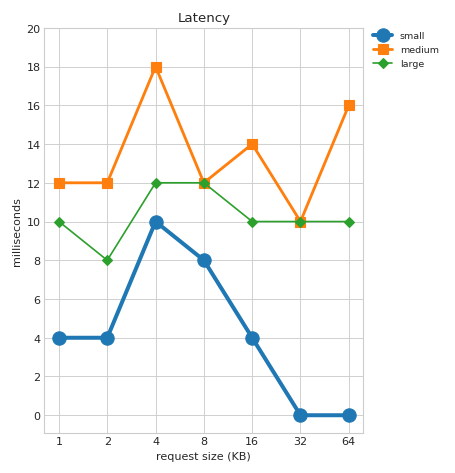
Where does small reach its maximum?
4
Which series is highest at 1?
medium
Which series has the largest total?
medium
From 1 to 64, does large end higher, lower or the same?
the same
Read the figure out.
Title: Latency
x-axis: request size (KB), ticks 1 2 4 8 16 32 64
y-axis: milliseconds, ticks 0 2 4 6 8 10 12 14 16 18 20
Legend: small, medium, large
Values:
small: 4 4 10 8 4 0 0
medium: 12 12 18 12 14 10 16
large: 10 8 12 12 10 10 10
